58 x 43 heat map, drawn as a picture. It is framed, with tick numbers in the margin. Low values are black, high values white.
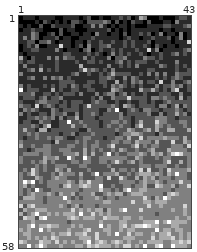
Average level on the scale: 40%. Odd rows or columns: none. Grain: fine. Slope: up to the bottom.
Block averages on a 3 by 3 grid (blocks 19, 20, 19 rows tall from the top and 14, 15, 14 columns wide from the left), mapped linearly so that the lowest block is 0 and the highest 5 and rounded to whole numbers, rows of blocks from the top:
0 0 0
2 2 3
5 5 5
